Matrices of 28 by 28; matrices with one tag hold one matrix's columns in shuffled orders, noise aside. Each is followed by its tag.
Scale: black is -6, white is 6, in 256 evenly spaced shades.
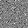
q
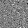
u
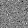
q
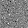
q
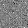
u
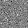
q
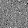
u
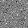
q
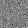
u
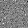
q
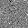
q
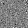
u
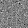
u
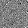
u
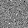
q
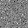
q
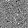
q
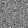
u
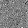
u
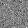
u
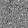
q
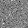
q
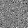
u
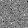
q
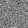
u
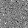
q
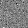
u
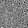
u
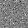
q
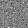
u
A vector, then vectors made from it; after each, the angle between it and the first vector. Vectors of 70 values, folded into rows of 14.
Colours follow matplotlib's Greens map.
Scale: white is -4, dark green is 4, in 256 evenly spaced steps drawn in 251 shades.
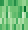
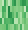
partly opposed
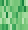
partly aligned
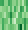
orthogonal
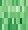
orthogonal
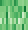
nearly parallel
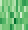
partly opposed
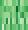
orthogonal
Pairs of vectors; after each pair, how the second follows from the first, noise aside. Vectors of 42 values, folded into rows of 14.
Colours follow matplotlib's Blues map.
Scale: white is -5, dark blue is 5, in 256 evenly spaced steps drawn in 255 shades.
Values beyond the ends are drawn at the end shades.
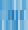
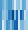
scaled up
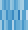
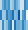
scaled up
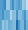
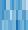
copied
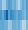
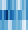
scaled up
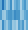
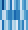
scaled up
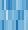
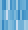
sign-scrambled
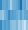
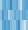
sign-scrambled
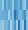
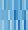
copied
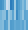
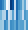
scaled up
